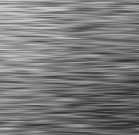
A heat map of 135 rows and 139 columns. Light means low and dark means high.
Ninth with the lowest average: top left. Slope: up to the bottom right. Ninth with the highest average: bottom right. Mirror symmetry: none. Grain: streaks across.
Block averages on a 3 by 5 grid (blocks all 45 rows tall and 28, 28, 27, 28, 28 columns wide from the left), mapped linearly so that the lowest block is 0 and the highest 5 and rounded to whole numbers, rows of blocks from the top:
01222 | 12334 | 23455
